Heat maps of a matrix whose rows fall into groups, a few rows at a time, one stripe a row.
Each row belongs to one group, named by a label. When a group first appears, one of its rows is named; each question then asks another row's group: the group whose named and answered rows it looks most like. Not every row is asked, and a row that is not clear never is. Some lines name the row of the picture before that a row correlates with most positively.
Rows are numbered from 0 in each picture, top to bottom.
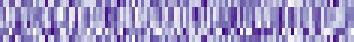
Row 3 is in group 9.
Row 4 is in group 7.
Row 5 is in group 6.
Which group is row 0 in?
6
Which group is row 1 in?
9
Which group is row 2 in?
9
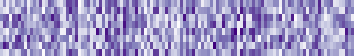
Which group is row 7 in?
6
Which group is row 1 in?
6
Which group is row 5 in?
9
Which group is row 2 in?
7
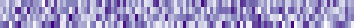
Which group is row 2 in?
6
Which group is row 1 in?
9
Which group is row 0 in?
6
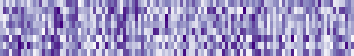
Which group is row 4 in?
6
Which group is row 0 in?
9
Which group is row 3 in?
6
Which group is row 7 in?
7
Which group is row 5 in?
7
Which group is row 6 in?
6
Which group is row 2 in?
6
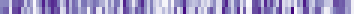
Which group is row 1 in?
7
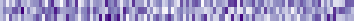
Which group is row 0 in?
9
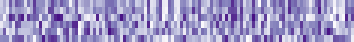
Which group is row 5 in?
7
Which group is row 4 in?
9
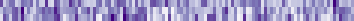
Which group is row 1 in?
7
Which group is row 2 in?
7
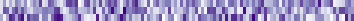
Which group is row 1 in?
7
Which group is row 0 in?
9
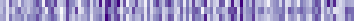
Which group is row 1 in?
9
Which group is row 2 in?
9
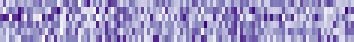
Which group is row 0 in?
9
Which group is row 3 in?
6
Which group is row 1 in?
6
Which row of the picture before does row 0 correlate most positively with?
0
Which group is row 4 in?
9
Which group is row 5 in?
6
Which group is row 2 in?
7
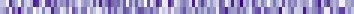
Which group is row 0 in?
9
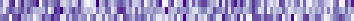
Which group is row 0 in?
6
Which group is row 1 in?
6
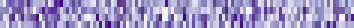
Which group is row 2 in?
6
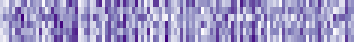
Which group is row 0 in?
6
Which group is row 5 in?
6
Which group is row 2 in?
7
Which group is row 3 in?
6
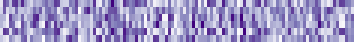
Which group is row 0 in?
7
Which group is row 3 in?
6
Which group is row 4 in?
7
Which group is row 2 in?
9
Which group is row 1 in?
9
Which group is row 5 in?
6
